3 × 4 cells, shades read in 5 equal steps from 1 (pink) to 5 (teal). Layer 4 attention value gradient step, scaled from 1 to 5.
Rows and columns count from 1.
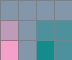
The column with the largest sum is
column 3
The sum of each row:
12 13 13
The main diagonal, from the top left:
3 3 5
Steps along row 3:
up up down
